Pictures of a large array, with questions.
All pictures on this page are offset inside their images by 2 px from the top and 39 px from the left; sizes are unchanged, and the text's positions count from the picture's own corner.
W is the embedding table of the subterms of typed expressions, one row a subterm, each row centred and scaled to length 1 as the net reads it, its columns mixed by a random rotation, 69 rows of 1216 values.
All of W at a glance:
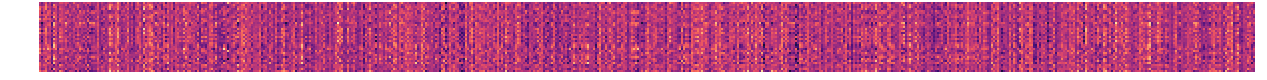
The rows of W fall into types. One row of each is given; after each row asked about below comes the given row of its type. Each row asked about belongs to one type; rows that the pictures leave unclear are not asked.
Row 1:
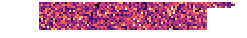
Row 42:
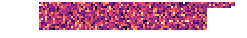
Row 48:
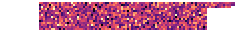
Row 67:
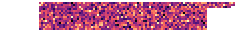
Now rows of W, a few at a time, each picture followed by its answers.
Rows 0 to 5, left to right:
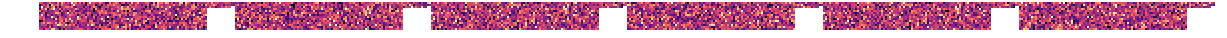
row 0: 48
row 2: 42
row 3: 1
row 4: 42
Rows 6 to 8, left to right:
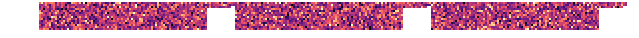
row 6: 48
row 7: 1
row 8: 67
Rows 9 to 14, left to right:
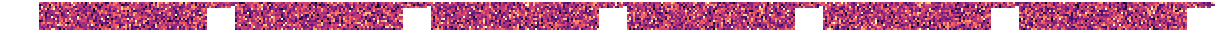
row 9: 48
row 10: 1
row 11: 67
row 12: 42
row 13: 48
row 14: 1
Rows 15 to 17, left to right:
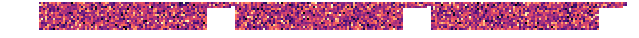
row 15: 42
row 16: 48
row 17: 48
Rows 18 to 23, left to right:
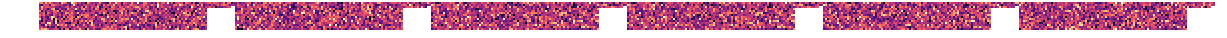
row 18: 48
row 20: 1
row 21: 1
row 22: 1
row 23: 67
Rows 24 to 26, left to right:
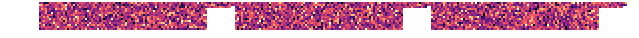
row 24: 1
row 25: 42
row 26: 1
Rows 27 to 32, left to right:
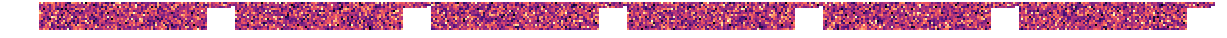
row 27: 48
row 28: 1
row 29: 1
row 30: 42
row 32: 42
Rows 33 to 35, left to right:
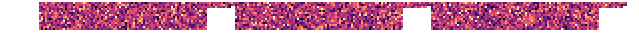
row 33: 42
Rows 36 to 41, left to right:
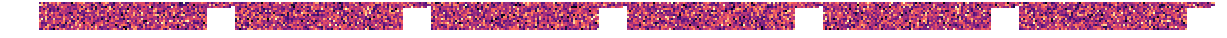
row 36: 42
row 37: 1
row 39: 1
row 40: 42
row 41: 1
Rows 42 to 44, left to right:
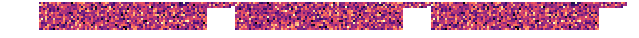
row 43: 67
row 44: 42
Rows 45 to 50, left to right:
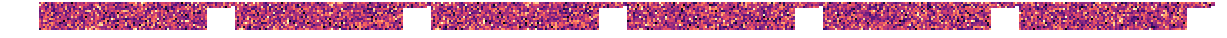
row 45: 67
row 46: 48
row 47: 48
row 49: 67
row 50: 42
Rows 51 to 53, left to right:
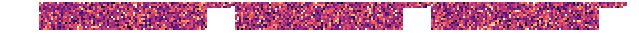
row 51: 67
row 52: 42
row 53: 67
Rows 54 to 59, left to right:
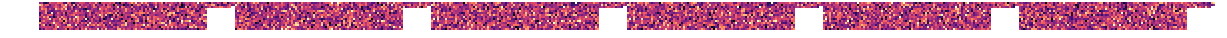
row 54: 1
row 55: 67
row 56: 42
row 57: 42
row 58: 42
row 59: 1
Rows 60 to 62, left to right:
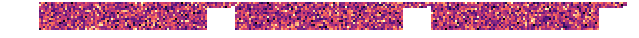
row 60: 67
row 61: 67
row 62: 42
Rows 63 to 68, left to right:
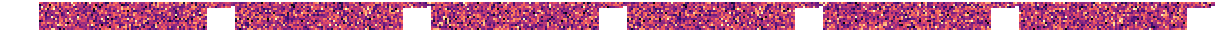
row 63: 48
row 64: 1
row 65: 48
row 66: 1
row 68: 42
